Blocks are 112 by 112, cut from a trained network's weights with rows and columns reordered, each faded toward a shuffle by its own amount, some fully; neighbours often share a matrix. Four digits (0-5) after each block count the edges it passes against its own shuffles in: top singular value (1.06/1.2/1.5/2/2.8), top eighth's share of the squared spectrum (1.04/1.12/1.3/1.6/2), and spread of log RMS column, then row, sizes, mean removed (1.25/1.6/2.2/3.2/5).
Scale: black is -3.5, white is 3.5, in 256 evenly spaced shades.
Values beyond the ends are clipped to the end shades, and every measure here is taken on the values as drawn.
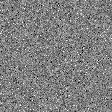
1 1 0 0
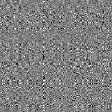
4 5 3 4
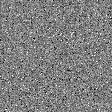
2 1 0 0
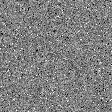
0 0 0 0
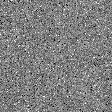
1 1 0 0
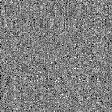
3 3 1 2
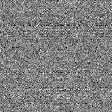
4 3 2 2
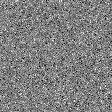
1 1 0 0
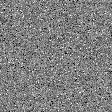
0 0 0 0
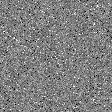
0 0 0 0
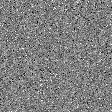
0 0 0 0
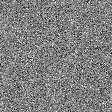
0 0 0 0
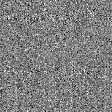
3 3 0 2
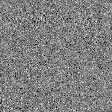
2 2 0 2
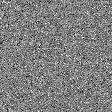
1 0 0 0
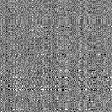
4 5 2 3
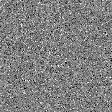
2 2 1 0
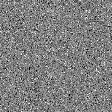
2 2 1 0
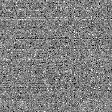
3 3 2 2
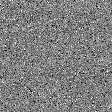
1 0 0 0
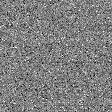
2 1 0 0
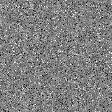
2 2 1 1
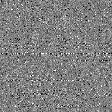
3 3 1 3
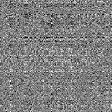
4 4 2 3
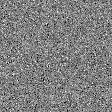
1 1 0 0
